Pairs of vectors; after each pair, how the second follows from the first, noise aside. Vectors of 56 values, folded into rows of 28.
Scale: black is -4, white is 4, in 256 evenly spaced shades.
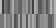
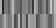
copied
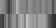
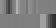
partly zeroed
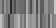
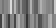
sign-scrambled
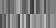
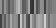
copied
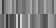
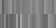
shrunk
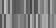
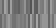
shrunk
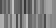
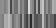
reversed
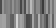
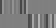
partly zeroed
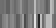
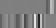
partly zeroed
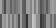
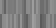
shrunk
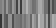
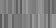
shrunk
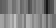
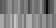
copied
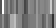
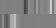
partly zeroed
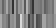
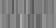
shrunk
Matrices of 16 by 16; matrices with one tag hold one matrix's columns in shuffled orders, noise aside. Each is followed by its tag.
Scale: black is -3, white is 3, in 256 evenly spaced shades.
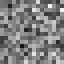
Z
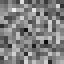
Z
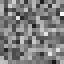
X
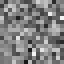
X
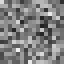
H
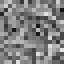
H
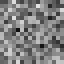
Z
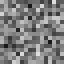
Z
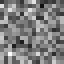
Z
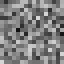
H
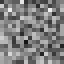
Z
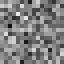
X
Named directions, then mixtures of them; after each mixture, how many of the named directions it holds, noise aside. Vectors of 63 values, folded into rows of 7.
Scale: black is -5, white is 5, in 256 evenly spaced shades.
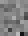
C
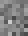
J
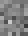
one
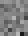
one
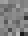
two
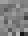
two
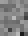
one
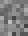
one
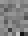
two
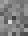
one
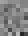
two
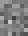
one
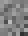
two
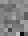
one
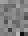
two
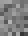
two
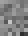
two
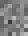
one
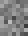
one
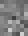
two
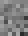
two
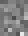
one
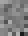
two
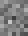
one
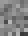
two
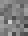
one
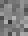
one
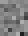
one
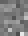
one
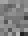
two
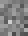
one
